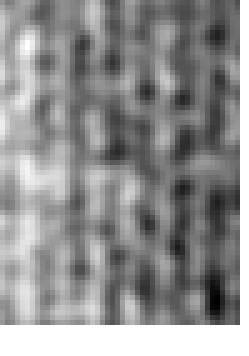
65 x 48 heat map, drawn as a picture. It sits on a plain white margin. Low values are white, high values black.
Overall the values sit about 50% of the way up the scale. The field climbs toward the right. Stripes running up and down repeat 7 times from left to right.
